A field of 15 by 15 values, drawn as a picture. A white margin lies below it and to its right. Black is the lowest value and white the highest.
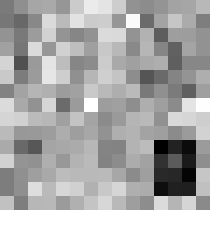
Odd patch: lower, in the bottom right. Calmest part: bottom middle. Ninth with the lowest average: bottom right. Roughest part: bottom right. Histogram: skewed, a long tail of low values. Mirror symmetry: none.
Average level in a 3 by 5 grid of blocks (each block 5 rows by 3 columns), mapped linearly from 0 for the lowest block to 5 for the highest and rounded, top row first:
25533 / 44434 / 34420
